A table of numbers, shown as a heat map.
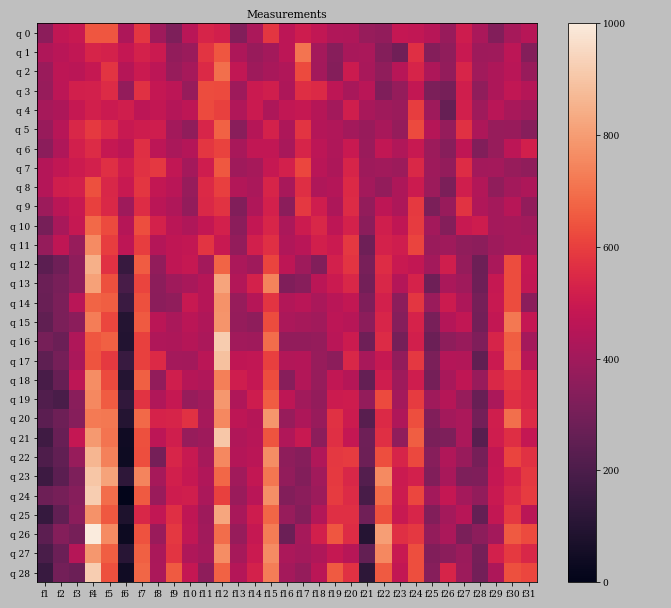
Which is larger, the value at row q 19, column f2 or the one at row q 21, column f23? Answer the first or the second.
the second
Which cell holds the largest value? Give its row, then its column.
q 26, f4
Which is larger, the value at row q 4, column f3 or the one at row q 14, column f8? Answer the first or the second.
the first
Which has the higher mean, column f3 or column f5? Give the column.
f5
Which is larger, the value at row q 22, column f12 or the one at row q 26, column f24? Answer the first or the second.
the first
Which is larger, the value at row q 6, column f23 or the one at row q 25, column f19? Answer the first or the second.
the second
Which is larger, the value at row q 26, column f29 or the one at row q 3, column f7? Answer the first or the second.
the second
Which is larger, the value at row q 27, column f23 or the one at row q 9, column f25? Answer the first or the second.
the first
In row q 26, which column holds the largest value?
f4
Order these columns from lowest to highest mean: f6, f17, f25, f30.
f6, f25, f17, f30
